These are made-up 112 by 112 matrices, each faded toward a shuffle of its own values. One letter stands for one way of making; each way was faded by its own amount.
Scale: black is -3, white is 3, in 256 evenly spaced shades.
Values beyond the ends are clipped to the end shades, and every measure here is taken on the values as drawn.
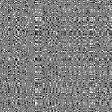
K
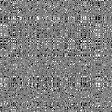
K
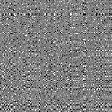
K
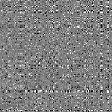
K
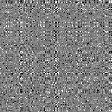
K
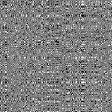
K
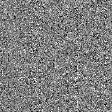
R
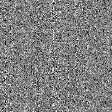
R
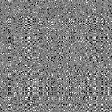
K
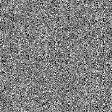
R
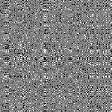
K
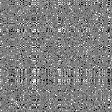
K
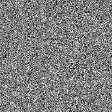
R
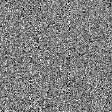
R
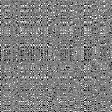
K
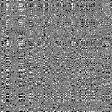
K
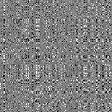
K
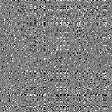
K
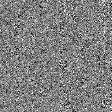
R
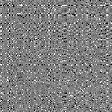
K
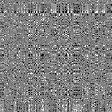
K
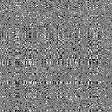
K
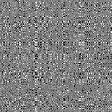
K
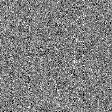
R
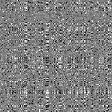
K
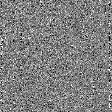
R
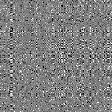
K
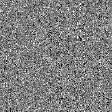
R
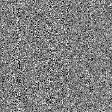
R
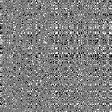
K
